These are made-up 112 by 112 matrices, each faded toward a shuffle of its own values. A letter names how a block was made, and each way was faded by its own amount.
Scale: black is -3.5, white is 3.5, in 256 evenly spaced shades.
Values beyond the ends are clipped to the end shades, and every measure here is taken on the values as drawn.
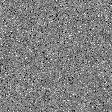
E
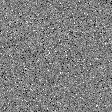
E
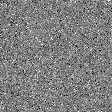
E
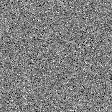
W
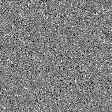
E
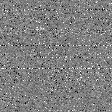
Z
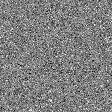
W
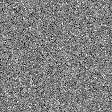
W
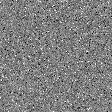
E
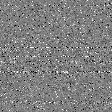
Z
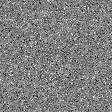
E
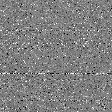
Z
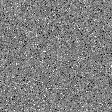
E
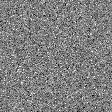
W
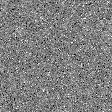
E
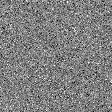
W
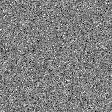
W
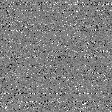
Z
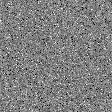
E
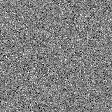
W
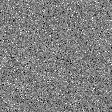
E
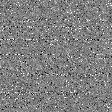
Z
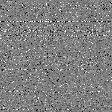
Z
